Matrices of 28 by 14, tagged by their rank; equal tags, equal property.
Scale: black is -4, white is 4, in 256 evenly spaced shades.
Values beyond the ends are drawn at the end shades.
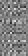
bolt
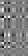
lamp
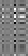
lamp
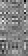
bolt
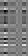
lamp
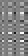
lamp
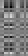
lamp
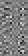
bolt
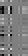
lamp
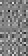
bolt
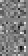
bolt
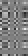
lamp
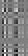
lamp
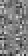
bolt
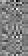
bolt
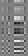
lamp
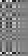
lamp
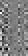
bolt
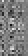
bolt
